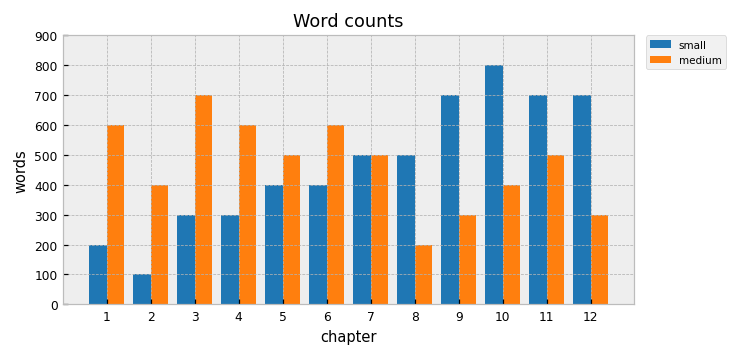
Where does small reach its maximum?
10
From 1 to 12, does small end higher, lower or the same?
higher
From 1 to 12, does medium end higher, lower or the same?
lower
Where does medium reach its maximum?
3
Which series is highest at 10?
small
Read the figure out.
Title: Word counts
x-axis: chapter, ticks 1 2 3 4 5 6 7 8 9 10 11 12
y-axis: words, ticks 0 100 200 300 400 500 600 700 800 900
Legend: small, medium
Values:
small: 200 100 300 300 400 400 500 500 700 800 700 700
medium: 600 400 700 600 500 600 500 200 300 400 500 300
